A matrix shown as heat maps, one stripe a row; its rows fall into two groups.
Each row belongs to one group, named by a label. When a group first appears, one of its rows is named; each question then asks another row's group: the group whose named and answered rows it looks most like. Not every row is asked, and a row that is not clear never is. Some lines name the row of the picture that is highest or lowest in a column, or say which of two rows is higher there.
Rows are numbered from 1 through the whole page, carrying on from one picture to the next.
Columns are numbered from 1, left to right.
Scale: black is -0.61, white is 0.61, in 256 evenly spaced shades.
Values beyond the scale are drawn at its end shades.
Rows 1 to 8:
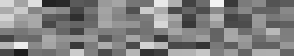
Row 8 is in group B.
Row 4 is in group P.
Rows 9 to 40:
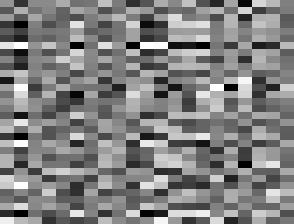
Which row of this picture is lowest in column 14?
15
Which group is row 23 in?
P
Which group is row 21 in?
P
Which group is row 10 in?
P
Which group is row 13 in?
B
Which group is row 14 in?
B
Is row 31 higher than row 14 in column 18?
No
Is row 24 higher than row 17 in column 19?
No
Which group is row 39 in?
B
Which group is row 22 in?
P
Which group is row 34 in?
P
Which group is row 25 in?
B
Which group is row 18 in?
B
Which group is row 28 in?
B
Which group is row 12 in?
B
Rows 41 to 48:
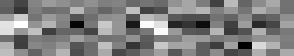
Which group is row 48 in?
P
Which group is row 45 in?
P
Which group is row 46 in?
B
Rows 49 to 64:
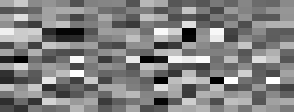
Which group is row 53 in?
P
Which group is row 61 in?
P
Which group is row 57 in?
B
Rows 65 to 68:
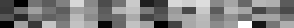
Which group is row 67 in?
B
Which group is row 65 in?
B
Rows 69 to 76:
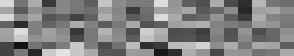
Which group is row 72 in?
B
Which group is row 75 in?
B
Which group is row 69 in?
P
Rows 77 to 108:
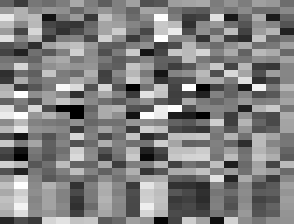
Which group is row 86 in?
P
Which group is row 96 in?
B
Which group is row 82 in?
P
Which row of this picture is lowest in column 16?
108
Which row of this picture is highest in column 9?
81
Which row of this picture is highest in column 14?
89
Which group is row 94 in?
P
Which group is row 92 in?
P
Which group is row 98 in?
B
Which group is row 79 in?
P
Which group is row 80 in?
P
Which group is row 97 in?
P
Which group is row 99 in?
B
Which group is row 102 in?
P
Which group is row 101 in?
B
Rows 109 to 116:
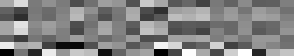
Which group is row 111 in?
B
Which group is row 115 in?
P
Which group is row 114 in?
B
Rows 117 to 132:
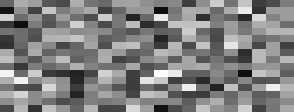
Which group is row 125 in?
P
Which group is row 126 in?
B
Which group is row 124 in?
P
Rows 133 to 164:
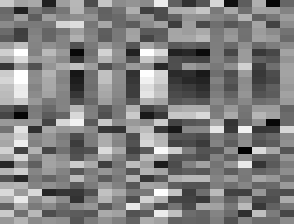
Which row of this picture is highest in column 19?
154
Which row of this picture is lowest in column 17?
133
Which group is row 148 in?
B
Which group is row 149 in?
B
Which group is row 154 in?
P
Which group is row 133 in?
P
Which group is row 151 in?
P
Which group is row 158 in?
B
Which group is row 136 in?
P
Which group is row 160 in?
P
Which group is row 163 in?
P
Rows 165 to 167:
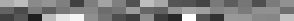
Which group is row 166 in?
B
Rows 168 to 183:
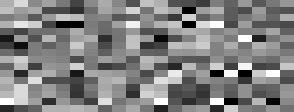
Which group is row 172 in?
B
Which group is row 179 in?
P
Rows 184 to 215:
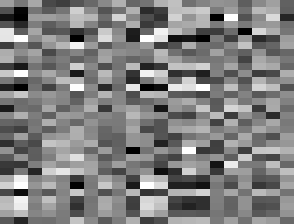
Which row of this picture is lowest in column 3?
208
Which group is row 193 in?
B
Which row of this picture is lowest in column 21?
186
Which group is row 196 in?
B
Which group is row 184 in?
P
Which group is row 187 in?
B
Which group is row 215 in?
B
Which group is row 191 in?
P
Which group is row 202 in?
B
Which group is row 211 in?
B
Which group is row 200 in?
P
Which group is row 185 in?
B
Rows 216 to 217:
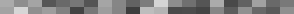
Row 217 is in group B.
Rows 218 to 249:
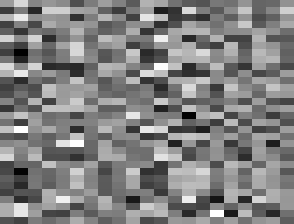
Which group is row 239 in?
P
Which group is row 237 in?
B
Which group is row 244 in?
B
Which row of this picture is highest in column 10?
234
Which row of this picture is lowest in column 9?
219
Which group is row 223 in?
P
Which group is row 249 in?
B
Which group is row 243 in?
B
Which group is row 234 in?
P
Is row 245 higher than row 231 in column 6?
No
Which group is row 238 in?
P
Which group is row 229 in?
B
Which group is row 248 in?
P
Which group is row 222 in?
B
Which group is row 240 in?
P
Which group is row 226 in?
B
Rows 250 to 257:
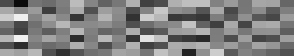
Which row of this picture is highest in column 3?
257
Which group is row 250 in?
B
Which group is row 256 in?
B
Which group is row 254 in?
B
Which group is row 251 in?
P
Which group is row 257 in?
P
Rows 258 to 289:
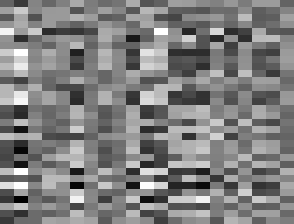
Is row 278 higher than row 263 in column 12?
No
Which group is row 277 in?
P
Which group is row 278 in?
B
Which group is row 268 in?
P
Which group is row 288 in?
B
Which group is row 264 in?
P
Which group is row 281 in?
B
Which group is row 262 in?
P
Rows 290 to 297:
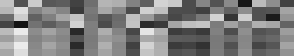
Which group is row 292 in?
P
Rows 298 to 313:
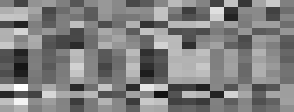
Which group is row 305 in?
B
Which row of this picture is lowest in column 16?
311
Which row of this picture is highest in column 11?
310
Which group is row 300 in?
P
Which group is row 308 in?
B
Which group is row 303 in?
P
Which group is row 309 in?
B
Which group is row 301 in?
B
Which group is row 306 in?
B
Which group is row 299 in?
P
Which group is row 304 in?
P
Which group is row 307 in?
B
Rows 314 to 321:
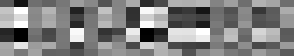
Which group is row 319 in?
B
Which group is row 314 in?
B
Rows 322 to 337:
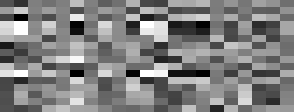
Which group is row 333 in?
B
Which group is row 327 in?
P
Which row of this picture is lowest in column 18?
331
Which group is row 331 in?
P
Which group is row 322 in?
B
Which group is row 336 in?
P
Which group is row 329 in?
B
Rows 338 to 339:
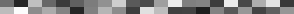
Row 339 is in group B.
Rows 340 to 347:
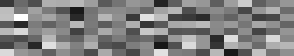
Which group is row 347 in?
P
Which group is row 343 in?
B
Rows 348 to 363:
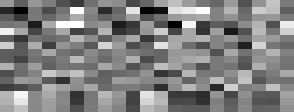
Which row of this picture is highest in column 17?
360
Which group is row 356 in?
B
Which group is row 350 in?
B
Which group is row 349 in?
B
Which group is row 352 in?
P
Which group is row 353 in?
B
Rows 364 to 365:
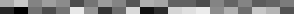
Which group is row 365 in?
B
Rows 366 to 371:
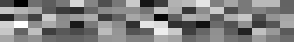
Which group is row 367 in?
P
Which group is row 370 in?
P
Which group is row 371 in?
P
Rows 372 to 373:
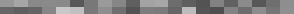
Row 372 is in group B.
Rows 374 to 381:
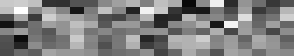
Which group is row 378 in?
P
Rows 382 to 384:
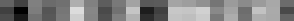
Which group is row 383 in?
B
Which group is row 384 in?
B
